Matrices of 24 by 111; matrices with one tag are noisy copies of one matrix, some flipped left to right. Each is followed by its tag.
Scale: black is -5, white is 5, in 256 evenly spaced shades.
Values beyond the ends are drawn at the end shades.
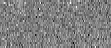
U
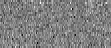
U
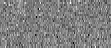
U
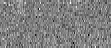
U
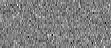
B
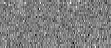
U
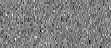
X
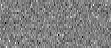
B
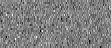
X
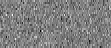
X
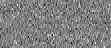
B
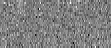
U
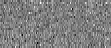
U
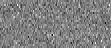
B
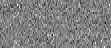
B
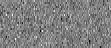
X
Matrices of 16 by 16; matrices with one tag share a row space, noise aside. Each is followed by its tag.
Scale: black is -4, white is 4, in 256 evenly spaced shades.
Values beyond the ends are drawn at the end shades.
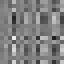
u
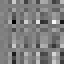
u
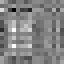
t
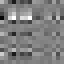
t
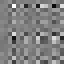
u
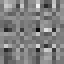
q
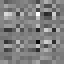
q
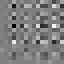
u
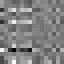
t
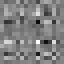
q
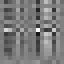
q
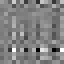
u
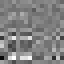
t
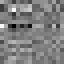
t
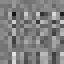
u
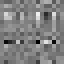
q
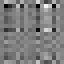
q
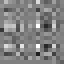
q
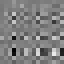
u
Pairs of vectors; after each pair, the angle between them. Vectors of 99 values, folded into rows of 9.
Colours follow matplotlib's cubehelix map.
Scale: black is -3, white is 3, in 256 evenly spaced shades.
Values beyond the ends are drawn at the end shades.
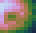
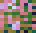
partly aligned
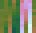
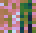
nearly opposite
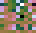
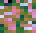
partly aligned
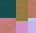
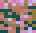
orthogonal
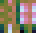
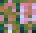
nearly parallel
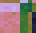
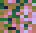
partly opposed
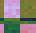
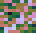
partly opposed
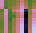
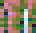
nearly opposite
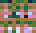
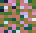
orthogonal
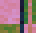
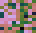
partly aligned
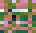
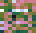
nearly parallel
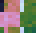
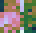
nearly parallel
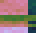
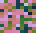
orthogonal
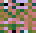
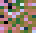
partly opposed
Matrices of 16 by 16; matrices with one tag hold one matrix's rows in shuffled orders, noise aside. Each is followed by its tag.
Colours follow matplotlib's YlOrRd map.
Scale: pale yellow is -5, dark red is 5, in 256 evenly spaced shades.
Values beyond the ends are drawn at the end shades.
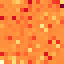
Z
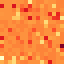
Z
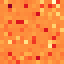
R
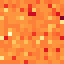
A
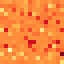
A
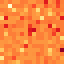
A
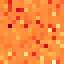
R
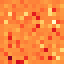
R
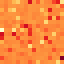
Z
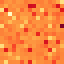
A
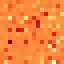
R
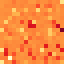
A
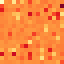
Z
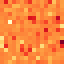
A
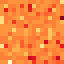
A
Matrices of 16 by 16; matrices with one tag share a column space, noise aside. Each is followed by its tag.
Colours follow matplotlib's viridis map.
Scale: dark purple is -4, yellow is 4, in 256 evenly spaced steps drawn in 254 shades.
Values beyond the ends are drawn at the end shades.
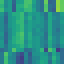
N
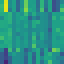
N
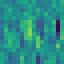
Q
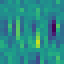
Q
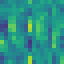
Q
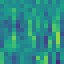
Q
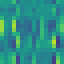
Q
